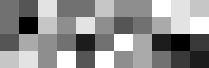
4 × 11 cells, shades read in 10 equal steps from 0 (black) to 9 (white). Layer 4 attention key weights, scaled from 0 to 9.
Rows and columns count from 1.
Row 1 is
4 3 8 4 4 7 5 5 9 8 7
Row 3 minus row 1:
-1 3 -3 0 -3 -3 4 1 -8 -8 -5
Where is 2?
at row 3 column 11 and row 4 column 10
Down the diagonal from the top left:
4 0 5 9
